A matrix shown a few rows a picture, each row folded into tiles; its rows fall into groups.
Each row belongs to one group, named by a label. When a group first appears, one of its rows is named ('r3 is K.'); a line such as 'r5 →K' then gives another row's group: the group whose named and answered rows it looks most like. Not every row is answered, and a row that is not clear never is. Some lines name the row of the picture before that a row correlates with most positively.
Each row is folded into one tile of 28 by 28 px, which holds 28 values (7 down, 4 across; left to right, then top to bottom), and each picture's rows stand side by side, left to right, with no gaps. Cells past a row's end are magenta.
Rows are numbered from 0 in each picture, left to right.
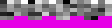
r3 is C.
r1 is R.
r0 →R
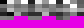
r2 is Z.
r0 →R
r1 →R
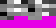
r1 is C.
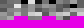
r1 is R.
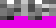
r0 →C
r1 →C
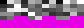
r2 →R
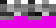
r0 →R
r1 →R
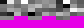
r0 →R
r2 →Z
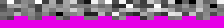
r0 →C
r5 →Z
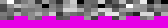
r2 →Z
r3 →Z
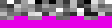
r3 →R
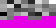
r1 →R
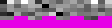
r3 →C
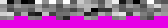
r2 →C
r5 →C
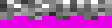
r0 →C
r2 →C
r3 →C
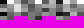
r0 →Z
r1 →C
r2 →R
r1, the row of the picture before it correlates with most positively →3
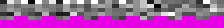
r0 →R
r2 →R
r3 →C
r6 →Z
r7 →Z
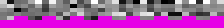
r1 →C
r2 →Z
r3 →C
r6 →R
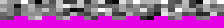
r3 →Z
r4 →R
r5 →C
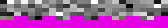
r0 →R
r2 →Z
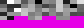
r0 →Z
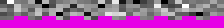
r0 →Z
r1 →Z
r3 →Z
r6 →Z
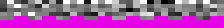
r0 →C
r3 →R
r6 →R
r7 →C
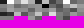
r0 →R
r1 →Z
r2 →C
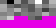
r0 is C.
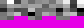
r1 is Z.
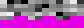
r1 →Z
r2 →Z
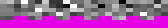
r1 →Z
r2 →Z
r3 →Z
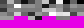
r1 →Z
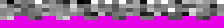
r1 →C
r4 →C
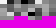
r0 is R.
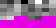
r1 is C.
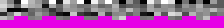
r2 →R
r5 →R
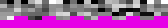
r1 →C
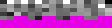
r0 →R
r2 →C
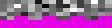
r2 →Z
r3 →C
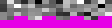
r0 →C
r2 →R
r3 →Z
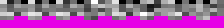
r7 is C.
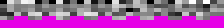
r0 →R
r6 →R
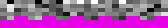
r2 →R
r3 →C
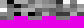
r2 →R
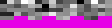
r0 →R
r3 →C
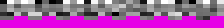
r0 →R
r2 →R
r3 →R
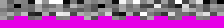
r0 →Z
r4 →R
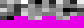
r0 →C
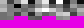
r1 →Z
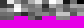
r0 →Z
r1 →C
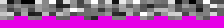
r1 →R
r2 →Z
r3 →C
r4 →R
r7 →C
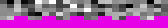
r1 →R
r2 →Z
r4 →Z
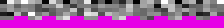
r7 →R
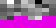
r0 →C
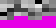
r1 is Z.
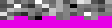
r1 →C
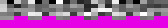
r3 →Z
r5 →Z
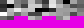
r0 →Z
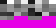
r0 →R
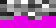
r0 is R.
